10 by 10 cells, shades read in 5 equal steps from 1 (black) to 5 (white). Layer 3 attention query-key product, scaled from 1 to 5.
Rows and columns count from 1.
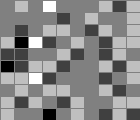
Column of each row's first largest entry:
4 7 4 3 5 3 3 2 1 1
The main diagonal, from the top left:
3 3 3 2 4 3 3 4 4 2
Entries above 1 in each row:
10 10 10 9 10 9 10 10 10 9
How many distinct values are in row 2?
3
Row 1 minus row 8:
0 0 0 1 -1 0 0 0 0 1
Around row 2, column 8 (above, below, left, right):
4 4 4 3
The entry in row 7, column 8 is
2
